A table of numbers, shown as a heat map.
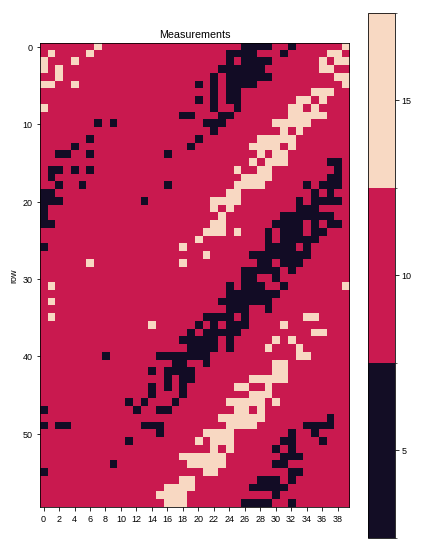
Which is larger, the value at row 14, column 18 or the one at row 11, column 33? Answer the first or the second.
the second
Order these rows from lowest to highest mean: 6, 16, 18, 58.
18, 16, 6, 58
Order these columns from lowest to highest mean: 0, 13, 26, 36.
26, 0, 13, 36
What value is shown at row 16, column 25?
15
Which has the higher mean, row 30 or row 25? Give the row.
30
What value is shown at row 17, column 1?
5
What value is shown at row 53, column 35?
10
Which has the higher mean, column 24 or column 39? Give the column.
39
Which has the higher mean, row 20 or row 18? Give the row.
18
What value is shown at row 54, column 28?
10
